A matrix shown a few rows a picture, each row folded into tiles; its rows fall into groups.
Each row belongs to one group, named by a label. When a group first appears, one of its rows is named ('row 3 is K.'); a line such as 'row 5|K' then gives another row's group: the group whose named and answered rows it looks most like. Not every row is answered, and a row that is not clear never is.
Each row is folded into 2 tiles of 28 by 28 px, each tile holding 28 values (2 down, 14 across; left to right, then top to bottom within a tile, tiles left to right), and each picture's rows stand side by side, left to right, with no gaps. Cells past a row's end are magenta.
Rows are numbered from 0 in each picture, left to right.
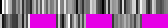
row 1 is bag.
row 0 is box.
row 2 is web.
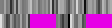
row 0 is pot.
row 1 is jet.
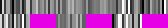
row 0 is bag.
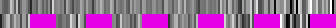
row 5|pot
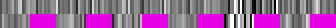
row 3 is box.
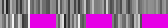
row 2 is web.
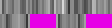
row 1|box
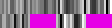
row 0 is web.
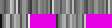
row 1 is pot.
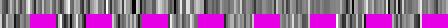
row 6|pot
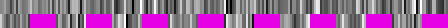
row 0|pot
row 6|web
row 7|web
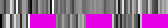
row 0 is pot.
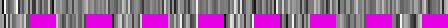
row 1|pot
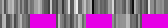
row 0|bag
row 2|box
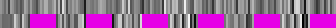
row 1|jet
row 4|web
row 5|web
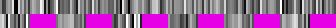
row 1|box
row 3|jet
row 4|box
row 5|box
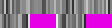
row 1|pot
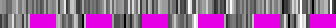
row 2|jet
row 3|web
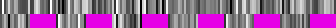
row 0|bag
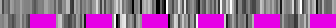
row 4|box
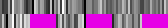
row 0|bag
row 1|jet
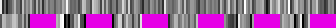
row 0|box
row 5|web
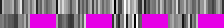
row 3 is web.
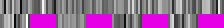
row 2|jet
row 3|bag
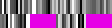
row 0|bag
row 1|web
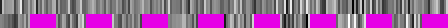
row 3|box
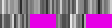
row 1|jet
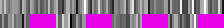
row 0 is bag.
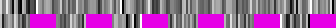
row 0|box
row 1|jet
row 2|web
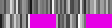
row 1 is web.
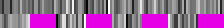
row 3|pot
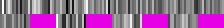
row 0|bag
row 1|pot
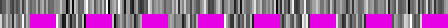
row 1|pot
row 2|box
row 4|pot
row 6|pot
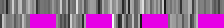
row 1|jet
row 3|web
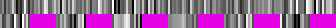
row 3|box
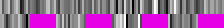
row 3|box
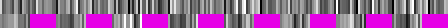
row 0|box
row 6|box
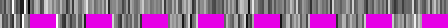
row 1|pot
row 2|pot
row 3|web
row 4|web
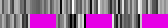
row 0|web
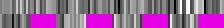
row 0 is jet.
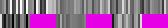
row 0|jet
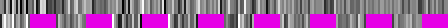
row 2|pot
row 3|pot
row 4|jet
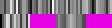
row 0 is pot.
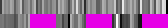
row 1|jet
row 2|bag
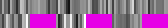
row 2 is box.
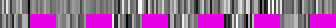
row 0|jet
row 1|web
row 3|jet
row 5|box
